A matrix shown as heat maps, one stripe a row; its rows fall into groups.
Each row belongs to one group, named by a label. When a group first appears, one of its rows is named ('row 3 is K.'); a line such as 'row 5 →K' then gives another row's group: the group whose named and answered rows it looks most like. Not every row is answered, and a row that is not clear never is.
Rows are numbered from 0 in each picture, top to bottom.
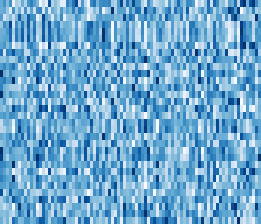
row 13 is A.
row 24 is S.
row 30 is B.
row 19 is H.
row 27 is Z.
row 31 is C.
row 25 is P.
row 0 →S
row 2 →B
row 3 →H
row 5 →H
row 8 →B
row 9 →P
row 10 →A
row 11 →P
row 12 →S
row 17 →B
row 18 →B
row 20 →C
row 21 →A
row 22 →A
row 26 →P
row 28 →C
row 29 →B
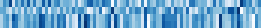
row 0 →H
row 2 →C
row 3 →C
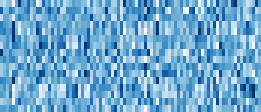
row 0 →B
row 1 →A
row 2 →B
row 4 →P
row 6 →C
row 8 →P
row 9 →B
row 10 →C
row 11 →P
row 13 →S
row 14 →B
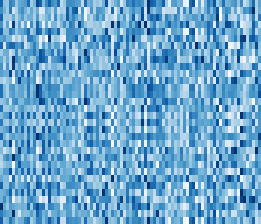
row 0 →A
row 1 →S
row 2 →S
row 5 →S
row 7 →C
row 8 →C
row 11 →B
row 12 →A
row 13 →A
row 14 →C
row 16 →H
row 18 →H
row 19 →A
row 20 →H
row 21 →B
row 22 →C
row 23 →B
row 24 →H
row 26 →A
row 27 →H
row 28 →S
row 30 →P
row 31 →A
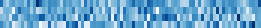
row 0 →A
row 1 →B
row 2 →C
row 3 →S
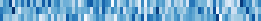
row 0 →H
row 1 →P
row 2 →S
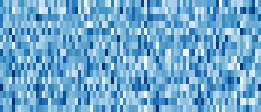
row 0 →S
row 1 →S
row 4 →H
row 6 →B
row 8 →P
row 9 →H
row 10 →C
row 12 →A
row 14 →C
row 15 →P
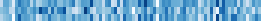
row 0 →B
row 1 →C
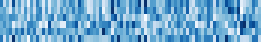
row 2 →P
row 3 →S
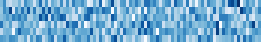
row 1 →H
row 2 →C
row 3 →S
